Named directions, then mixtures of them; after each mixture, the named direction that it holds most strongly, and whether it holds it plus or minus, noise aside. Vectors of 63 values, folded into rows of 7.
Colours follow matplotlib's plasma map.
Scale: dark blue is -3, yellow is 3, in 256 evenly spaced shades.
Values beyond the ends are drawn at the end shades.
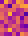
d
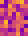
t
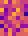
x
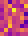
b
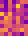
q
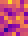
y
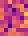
b, minus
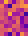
d, plus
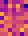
q, plus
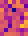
b, minus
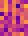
q, minus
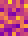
y, plus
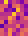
x, plus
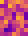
t, plus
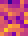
y, minus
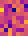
b, minus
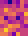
y, minus
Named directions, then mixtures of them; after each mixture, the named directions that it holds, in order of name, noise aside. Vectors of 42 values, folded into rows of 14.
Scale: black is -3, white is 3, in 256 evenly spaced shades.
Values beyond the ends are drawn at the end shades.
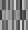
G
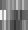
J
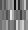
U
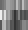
J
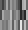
G, U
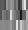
G, U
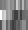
J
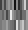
U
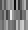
U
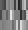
G, U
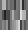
G, J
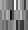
U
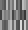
G
